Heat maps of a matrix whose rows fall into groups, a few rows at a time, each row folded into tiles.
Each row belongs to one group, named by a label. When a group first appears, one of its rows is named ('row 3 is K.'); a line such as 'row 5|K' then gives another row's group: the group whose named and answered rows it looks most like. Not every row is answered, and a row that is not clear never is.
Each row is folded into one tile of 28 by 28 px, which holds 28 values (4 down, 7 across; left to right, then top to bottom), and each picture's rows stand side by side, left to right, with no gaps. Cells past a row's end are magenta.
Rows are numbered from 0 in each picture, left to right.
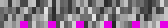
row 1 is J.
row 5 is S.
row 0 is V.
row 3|V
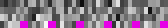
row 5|V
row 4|J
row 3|V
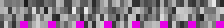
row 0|V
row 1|V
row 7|V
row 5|S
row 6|J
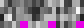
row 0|J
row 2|J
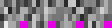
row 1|J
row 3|J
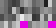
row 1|S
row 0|S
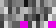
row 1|S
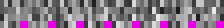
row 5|S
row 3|V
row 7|J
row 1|S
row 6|J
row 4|S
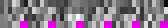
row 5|V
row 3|S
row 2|S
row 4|S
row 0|V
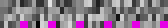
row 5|V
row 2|S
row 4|V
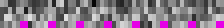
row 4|S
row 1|S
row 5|J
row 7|S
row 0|J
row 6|V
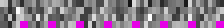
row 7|V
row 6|S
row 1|J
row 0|J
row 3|J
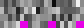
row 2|S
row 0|S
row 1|V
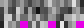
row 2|J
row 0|J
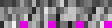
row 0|S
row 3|S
